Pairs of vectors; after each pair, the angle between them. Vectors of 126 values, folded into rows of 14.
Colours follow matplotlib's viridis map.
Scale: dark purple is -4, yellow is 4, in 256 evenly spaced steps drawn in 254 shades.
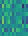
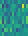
nearly opposite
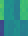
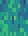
partly opposed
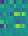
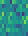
partly opposed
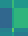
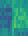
nearly parallel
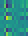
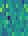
partly opposed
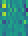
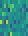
partly aligned
